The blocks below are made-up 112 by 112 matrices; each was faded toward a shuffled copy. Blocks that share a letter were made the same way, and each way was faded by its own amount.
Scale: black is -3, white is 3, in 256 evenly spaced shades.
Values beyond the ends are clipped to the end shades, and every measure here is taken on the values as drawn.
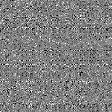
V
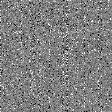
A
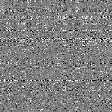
V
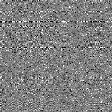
V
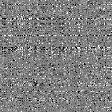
V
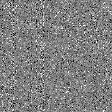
A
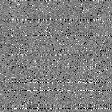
V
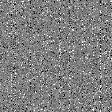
A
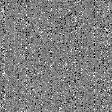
A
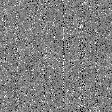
A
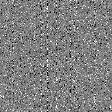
A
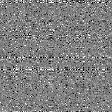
V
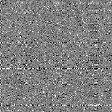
V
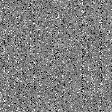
A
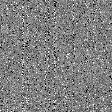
A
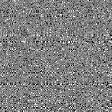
V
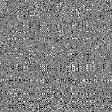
V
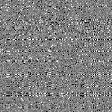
V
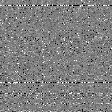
V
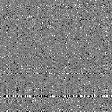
V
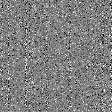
A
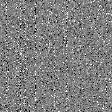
A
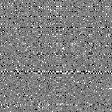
V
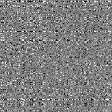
V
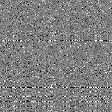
V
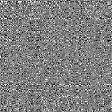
V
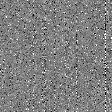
A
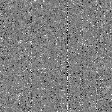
A
